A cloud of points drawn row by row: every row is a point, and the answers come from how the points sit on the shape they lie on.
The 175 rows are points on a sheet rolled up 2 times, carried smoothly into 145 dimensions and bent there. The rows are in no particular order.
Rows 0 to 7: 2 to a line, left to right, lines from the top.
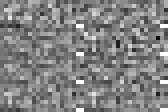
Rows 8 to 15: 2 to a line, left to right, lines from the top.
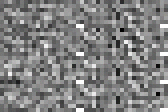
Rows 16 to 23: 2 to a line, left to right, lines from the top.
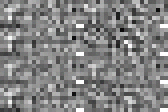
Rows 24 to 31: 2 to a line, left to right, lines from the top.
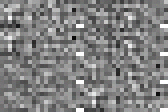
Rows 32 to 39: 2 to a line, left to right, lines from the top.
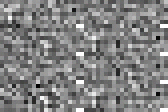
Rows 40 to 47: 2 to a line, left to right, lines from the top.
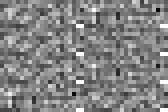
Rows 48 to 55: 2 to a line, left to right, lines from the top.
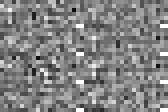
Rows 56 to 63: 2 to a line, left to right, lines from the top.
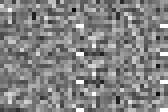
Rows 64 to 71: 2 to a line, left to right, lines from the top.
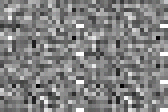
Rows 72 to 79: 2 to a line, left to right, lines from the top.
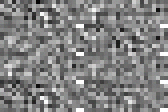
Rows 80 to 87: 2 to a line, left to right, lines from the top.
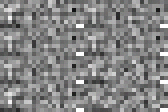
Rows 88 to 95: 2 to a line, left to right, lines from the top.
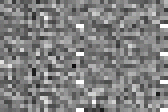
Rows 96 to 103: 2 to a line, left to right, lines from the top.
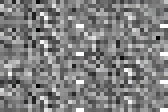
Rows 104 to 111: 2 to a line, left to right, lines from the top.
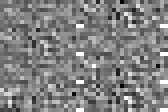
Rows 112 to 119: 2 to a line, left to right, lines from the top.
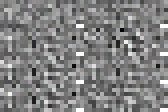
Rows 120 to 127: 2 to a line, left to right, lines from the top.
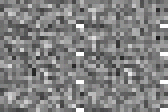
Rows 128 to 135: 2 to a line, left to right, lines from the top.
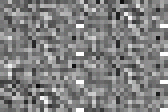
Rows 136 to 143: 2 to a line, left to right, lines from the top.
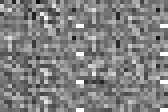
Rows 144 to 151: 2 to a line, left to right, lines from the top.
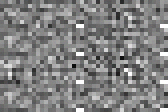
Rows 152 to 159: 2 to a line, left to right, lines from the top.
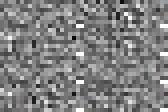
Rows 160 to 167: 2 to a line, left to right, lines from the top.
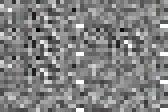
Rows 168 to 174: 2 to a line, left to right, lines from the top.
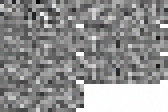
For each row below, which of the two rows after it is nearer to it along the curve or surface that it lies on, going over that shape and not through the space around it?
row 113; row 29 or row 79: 29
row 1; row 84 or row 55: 55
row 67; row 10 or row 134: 134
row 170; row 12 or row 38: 12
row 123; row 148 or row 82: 82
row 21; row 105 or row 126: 126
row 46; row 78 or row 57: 78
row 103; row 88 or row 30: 88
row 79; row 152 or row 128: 128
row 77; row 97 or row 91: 91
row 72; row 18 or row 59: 18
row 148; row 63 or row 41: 41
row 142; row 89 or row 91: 89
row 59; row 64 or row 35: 64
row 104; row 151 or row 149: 151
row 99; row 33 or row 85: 85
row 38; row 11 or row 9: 11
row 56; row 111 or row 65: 111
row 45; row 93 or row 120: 93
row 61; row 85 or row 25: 85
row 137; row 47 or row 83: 83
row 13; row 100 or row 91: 100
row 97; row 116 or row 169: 169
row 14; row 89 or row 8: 89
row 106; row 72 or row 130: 130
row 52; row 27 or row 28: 27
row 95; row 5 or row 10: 5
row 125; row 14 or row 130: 130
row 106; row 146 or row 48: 146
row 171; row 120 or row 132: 120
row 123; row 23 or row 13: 23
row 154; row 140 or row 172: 172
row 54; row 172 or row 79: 172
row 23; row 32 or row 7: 7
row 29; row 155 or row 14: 155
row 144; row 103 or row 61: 103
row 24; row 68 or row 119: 68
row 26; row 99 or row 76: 99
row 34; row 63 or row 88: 88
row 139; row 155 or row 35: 155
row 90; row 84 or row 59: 59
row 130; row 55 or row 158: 55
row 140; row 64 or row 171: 171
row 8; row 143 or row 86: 86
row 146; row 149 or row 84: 84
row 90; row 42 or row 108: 42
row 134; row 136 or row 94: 136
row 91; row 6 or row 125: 6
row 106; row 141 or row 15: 141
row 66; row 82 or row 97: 97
